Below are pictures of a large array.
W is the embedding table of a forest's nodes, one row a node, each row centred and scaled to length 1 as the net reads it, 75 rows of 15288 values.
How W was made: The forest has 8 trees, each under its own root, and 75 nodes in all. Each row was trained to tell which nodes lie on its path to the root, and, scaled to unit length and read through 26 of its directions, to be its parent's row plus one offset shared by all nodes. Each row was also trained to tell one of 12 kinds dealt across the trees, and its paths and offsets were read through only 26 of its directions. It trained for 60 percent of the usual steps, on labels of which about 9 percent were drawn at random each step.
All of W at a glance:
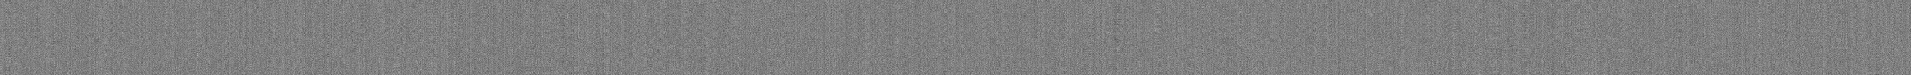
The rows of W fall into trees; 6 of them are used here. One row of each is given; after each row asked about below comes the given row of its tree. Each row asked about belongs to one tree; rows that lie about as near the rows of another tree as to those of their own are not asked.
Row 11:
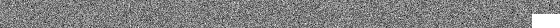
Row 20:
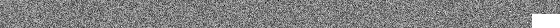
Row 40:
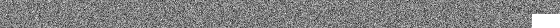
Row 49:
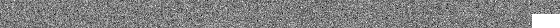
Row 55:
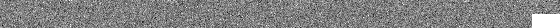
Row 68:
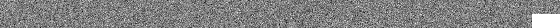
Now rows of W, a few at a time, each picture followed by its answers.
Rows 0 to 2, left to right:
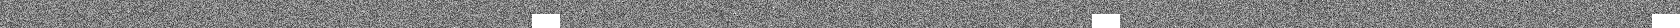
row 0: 49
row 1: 49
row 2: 20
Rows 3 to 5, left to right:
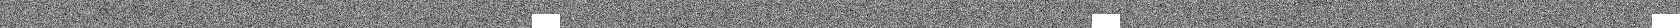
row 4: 40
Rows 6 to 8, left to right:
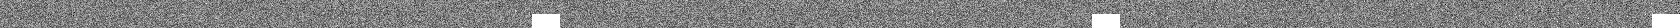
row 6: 40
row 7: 40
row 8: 55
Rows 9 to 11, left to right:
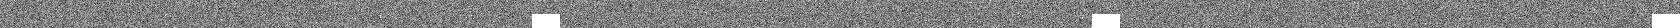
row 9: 11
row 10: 55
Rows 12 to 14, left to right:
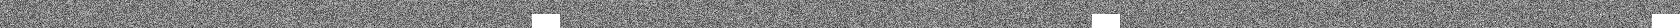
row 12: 11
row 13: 55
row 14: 49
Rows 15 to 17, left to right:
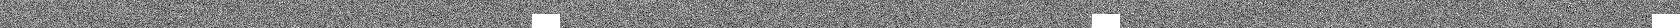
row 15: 55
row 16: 55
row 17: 49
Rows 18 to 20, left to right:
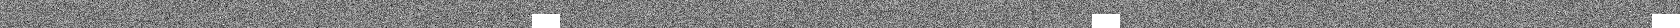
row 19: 40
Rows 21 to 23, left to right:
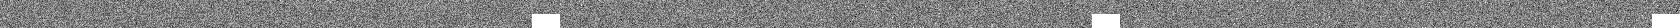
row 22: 55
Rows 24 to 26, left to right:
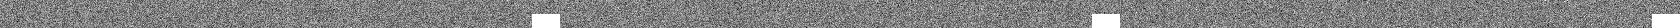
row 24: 11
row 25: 55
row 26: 49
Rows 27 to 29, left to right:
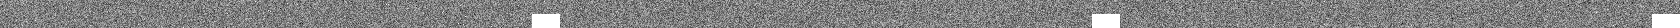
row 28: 68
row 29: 11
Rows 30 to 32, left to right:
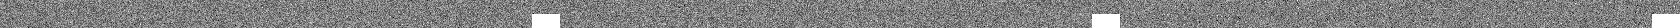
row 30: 55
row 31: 40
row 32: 49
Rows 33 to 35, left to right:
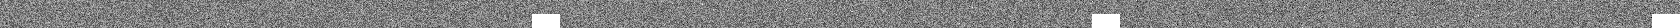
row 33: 49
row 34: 55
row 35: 49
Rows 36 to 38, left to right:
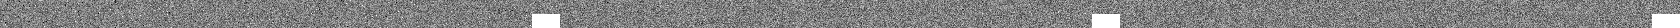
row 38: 20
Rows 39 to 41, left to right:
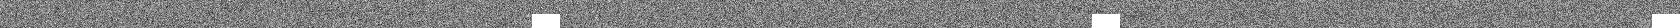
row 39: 11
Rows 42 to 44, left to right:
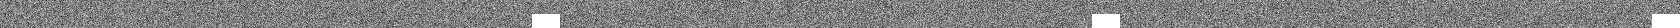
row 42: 11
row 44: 55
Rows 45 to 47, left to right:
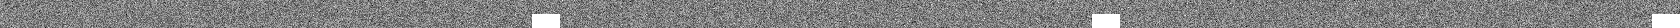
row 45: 11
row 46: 68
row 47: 20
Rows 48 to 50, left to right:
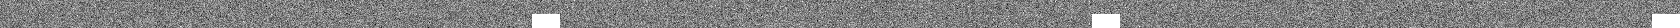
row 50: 40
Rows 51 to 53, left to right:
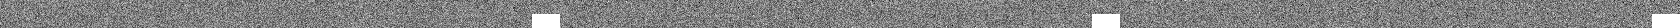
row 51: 49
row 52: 40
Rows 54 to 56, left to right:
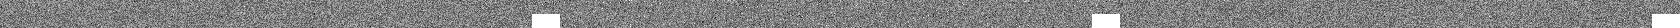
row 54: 49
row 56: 49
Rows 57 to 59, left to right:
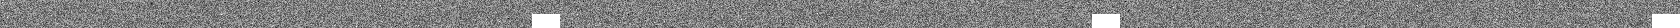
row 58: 40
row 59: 68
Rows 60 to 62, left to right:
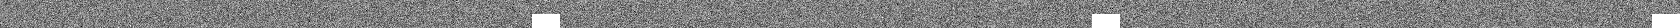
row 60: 11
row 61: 55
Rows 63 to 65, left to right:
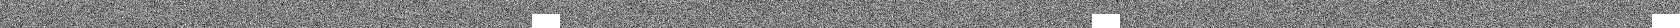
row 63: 55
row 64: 20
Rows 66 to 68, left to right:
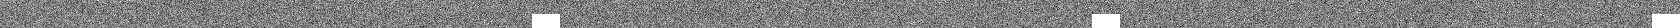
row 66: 20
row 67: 49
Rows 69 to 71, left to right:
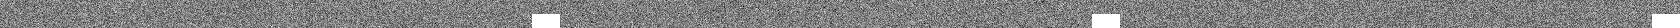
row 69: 11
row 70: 49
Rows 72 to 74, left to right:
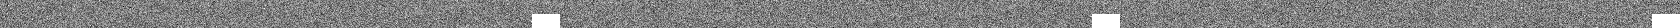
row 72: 55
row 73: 55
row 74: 49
